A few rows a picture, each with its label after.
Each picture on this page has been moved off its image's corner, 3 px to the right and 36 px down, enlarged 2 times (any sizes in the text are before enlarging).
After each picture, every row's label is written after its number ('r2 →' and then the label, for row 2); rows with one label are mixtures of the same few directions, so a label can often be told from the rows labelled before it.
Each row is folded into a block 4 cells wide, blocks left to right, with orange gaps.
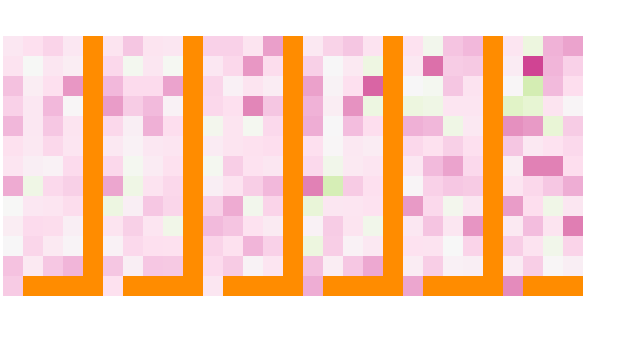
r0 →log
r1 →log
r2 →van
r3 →log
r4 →log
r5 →log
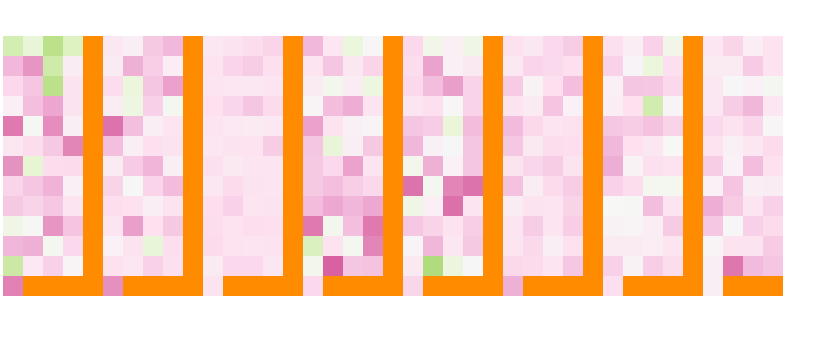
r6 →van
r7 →log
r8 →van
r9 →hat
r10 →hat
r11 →log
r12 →van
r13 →hat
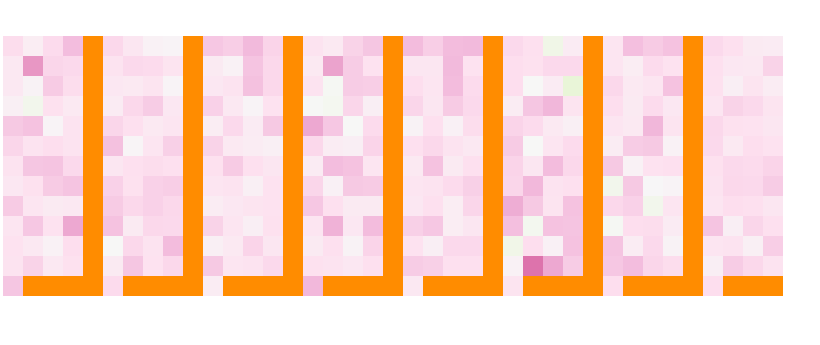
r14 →log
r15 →hat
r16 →van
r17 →log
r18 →van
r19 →hat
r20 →hat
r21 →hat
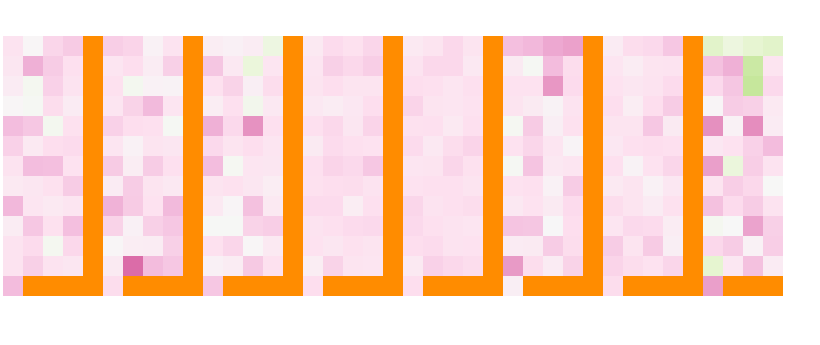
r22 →log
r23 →hat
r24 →van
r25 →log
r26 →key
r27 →van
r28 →hat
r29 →van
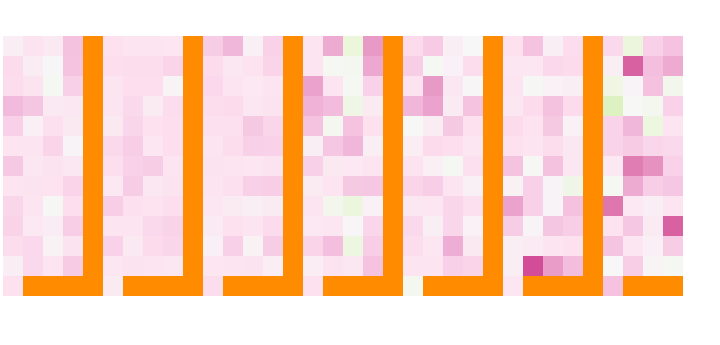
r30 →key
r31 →log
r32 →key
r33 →key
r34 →log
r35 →hat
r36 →log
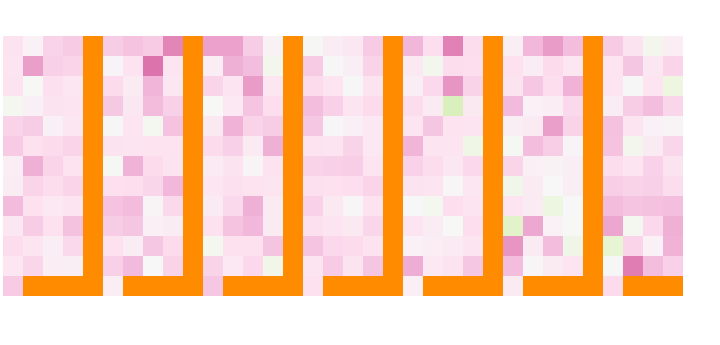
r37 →log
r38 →van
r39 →key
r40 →key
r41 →van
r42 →hat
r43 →hat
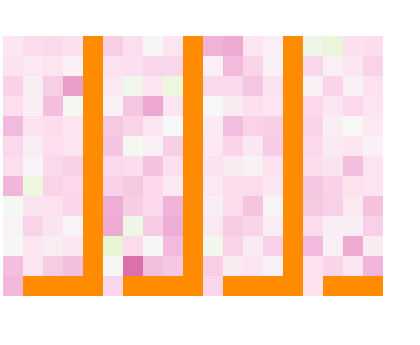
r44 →log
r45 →hat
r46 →key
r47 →key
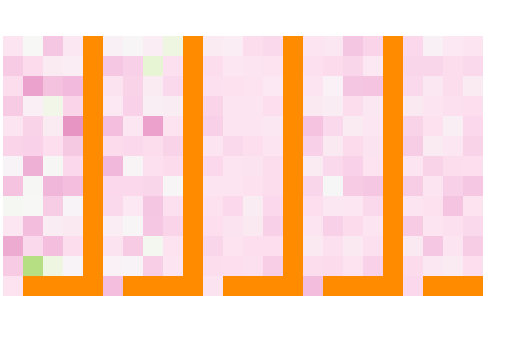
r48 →hat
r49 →van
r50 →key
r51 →log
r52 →hat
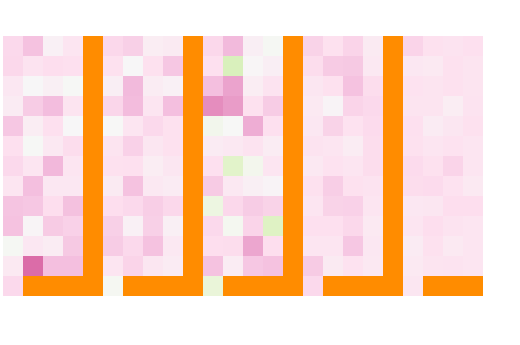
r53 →hat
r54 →log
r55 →log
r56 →key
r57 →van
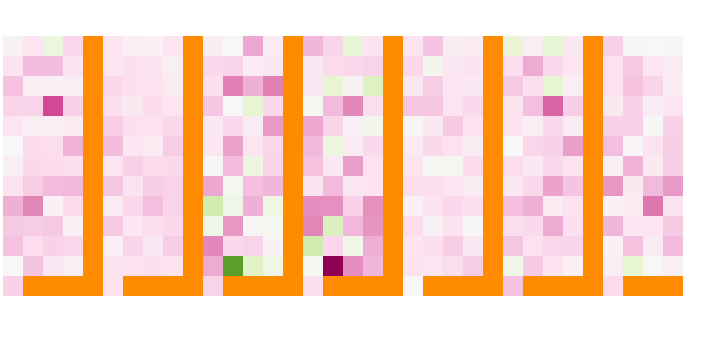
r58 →van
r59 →hat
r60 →hat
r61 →hat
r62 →log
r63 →van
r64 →hat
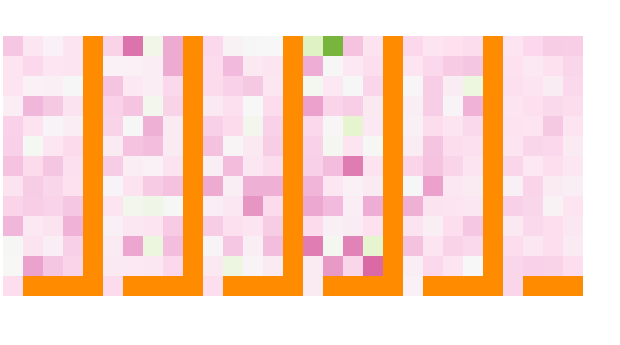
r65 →hat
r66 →key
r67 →hat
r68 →key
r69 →log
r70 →hat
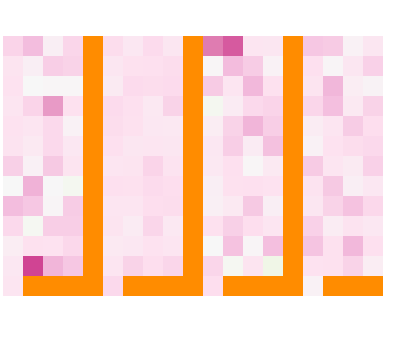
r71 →hat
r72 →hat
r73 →key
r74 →log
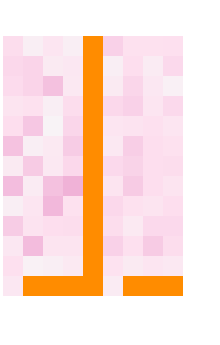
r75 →hat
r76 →log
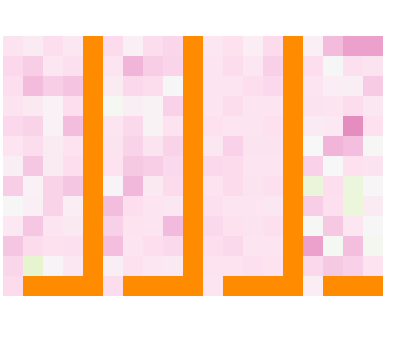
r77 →hat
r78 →log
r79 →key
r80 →hat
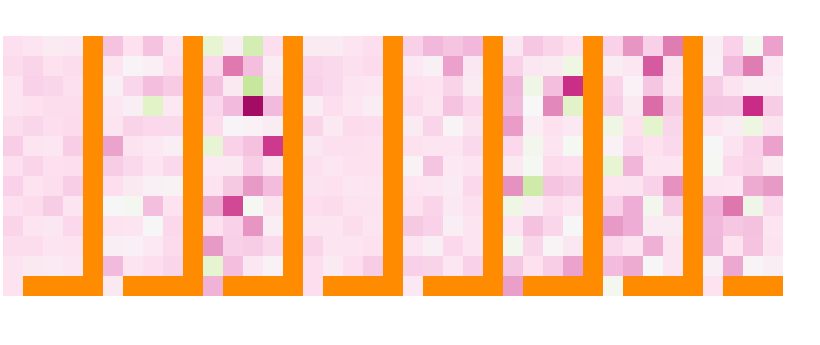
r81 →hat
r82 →van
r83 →van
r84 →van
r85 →van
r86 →log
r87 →van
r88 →van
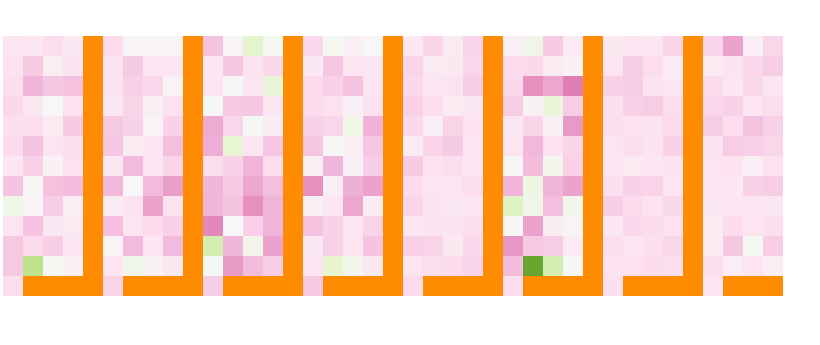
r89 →hat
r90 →hat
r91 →hat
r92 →hat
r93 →key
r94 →hat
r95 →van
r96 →key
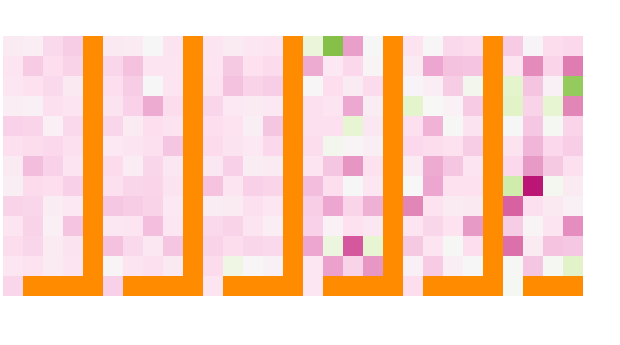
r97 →log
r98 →van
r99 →hat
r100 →key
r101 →log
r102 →log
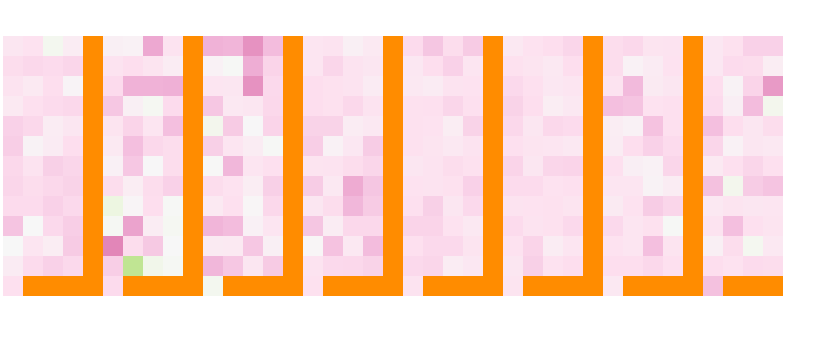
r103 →hat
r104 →hat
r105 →van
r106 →hat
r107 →van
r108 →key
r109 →log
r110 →log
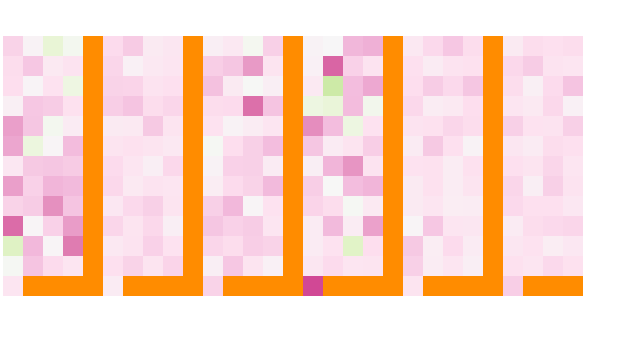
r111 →hat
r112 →log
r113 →van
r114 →log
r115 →hat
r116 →log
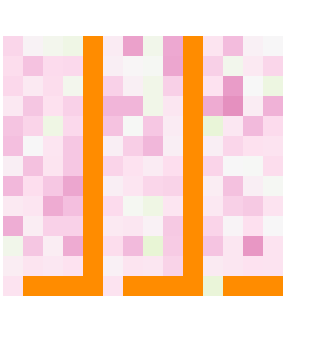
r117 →hat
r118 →key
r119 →log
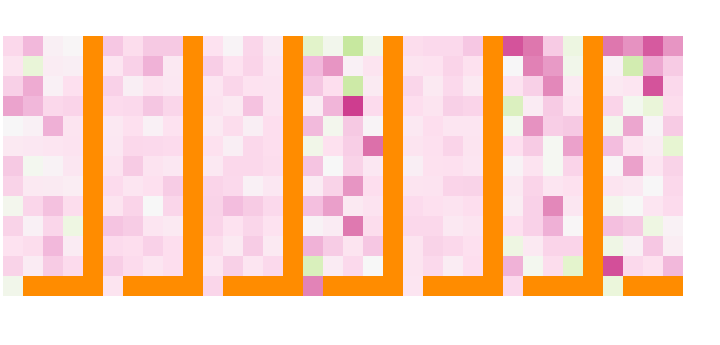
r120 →log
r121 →van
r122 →key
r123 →van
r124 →van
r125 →key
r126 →van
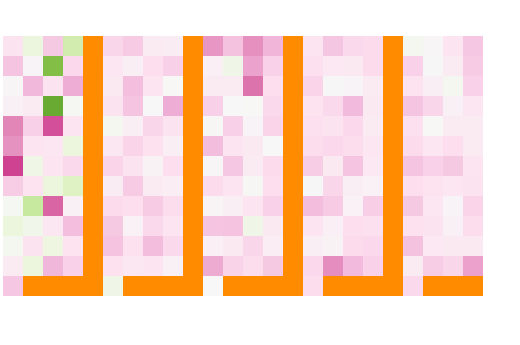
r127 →van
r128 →log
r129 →van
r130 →hat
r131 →key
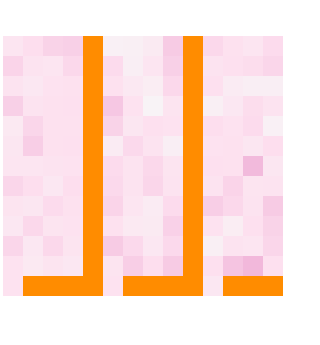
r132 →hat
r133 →key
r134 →hat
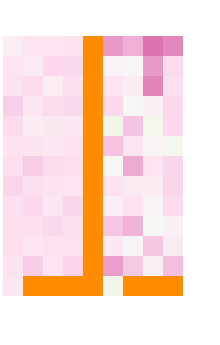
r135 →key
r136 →van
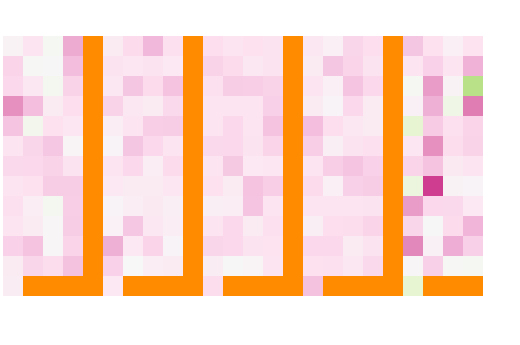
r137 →key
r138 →hat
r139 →hat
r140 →log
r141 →log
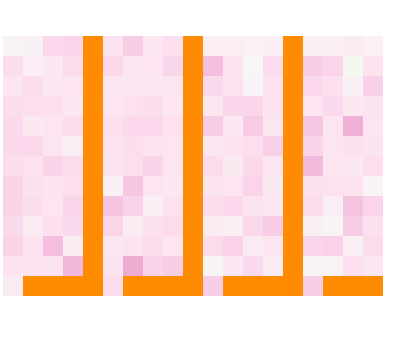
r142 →key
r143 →hat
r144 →van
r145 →van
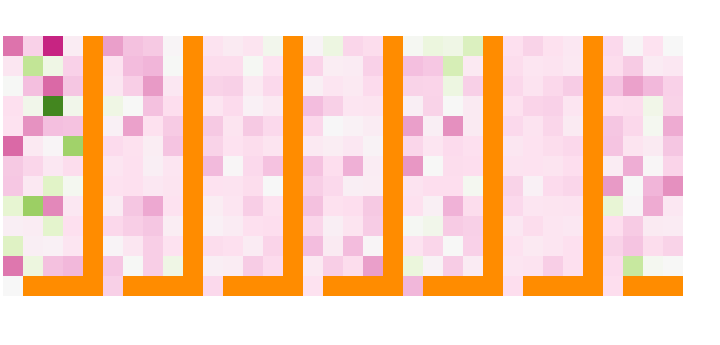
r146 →van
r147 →key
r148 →van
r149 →key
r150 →van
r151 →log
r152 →hat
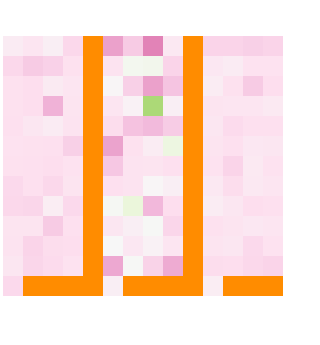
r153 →van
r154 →van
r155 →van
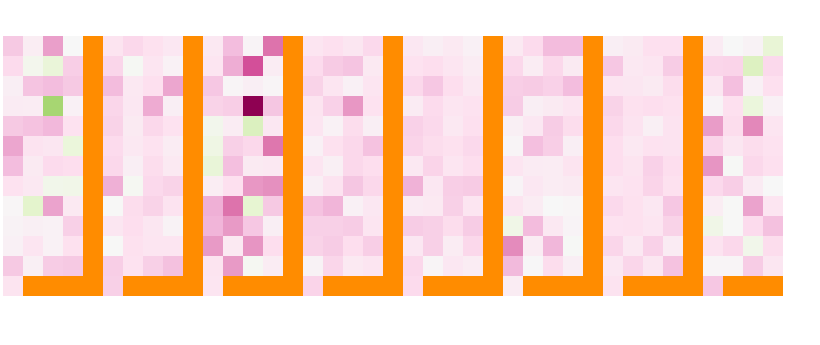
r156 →van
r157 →log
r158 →van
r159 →van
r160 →hat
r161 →hat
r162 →key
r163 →van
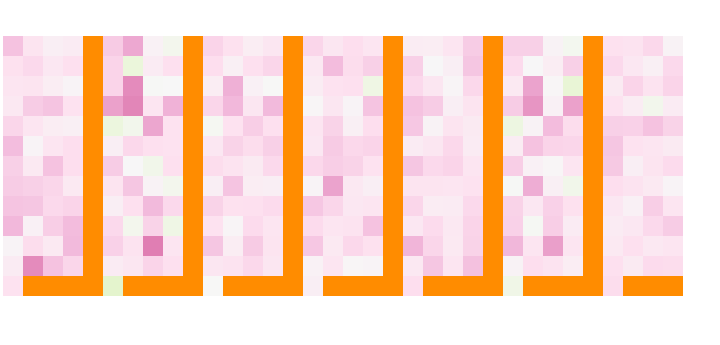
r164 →hat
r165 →log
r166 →log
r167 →log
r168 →key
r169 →log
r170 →van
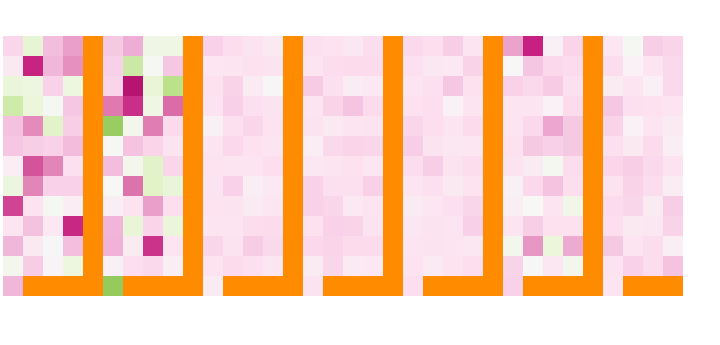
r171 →log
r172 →log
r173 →log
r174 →van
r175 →van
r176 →key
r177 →key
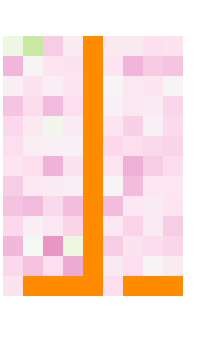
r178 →key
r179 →log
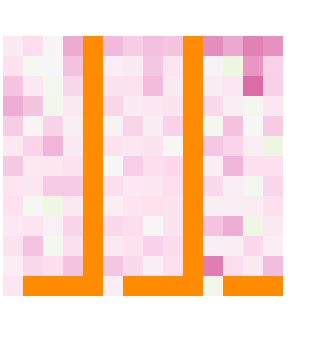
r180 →key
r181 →van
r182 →van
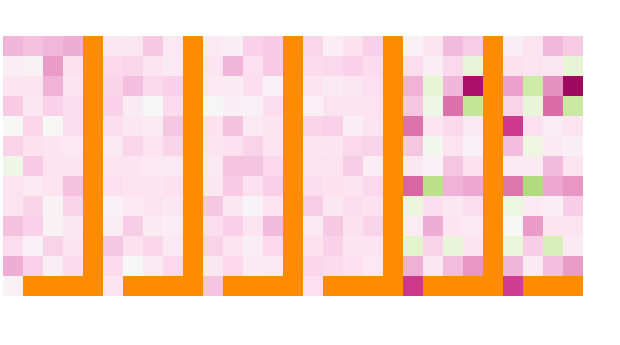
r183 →van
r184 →hat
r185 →log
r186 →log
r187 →log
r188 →log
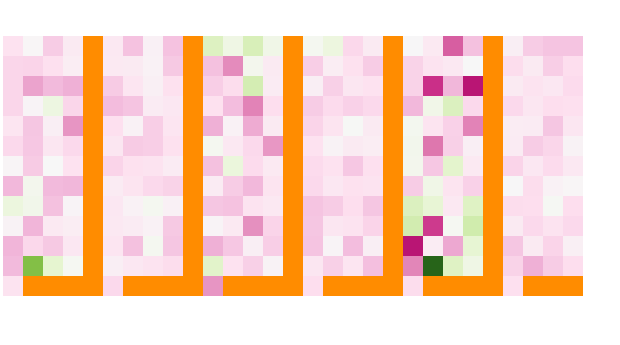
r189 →hat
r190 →key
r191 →van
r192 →key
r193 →hat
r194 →hat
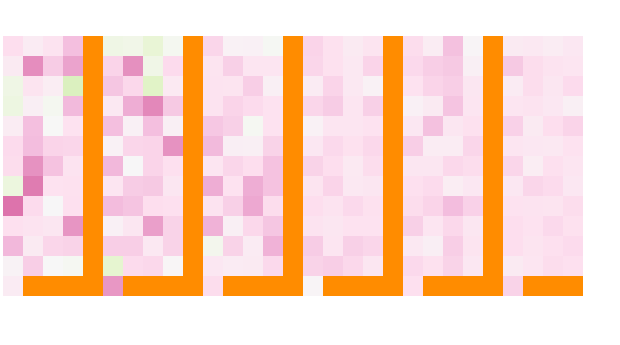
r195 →log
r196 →van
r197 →hat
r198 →log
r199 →key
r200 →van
